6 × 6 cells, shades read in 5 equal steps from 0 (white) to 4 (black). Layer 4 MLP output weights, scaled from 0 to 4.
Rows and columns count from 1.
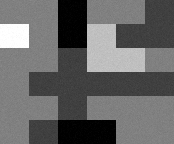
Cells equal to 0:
1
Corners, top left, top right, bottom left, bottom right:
2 3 2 2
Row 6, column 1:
2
